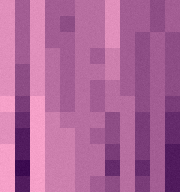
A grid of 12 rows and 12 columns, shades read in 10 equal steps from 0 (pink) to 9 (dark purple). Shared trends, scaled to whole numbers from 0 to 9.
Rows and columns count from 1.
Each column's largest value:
1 9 1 4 5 3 4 7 4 7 5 8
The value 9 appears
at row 11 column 2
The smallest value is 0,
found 10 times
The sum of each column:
8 72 6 34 40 36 41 41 42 64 50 72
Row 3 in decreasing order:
5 5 4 4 4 4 4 3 3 1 1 1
